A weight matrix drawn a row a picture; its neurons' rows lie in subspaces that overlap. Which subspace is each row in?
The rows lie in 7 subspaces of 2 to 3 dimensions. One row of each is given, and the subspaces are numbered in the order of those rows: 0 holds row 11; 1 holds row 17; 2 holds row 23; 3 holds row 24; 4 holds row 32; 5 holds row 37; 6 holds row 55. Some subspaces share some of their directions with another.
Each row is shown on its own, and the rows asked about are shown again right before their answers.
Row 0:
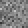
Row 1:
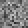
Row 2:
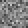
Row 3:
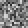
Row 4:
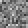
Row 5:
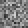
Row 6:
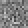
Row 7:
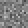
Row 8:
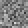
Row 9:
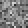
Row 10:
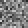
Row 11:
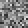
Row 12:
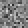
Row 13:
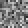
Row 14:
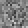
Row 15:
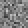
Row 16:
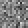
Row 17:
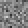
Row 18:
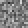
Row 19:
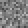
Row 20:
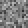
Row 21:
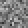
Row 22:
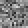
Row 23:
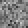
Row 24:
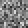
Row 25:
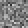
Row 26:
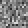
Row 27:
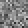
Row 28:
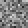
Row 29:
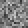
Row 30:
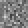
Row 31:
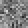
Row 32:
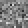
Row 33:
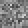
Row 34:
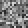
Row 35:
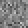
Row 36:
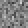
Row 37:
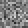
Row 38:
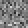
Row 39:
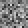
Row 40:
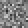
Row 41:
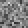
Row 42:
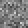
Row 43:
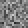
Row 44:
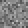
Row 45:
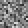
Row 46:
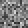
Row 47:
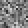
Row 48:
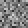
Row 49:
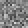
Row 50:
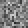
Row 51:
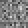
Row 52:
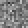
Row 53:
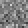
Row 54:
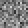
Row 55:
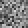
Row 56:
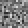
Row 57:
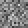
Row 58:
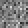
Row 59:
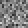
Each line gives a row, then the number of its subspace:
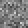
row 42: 3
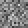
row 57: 6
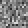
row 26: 2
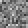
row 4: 2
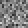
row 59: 2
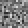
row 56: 1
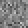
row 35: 3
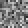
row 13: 0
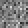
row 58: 3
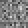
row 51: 3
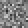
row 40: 4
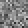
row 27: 0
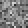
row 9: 4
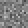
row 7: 1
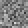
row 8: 6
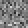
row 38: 3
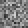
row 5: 5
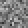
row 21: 5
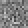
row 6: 2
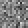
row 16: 3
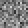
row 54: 3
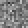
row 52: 6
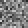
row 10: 6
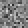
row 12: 4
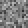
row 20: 4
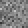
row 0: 6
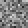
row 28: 6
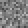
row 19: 5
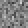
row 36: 0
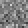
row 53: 2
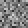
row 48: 6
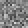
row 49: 0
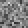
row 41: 5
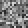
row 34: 4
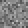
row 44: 2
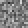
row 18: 6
